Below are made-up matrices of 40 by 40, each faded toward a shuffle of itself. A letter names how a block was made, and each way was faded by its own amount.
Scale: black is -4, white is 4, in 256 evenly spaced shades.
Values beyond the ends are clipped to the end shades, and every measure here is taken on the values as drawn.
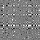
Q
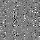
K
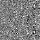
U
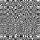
Q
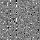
U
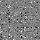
K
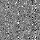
U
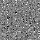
U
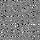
K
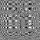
Q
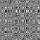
Q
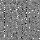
K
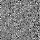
U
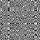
Q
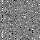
U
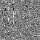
U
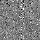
U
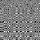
Q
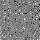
K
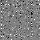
K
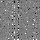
K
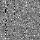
U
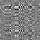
Q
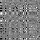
Q
